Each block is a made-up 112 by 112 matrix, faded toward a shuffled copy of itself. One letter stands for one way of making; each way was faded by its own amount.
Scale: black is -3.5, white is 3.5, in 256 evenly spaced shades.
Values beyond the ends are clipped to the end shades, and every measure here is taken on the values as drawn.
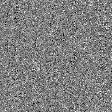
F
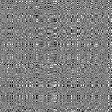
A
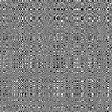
A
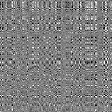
A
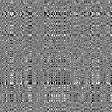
A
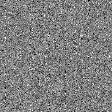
F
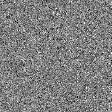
F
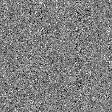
F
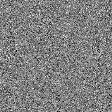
F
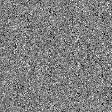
F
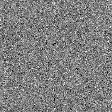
F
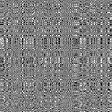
A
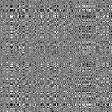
A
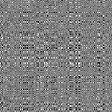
A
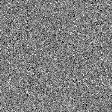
F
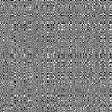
A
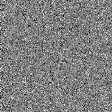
F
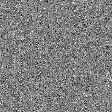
F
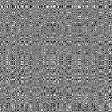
A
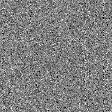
F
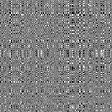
A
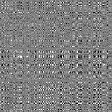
A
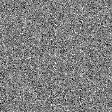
F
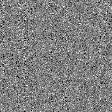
F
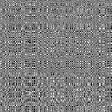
A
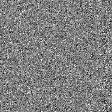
F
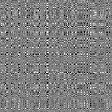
A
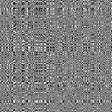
A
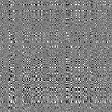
A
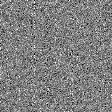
F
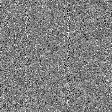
F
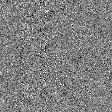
F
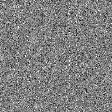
F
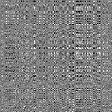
A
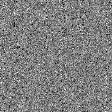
F
